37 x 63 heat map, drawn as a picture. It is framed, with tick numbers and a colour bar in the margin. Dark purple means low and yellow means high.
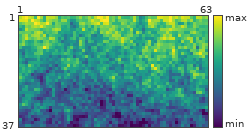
Odd rows or columns: none. Average level on the scale: 50%. Ninth with the lowest average: bottom middle. Stripes: none. Slope: up to the top.
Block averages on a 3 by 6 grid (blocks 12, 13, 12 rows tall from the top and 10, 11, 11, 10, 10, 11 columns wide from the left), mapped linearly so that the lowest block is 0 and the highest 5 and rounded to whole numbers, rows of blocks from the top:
5 4 4 4 5 5
2 2 2 3 3 3
1 0 0 0 1 1
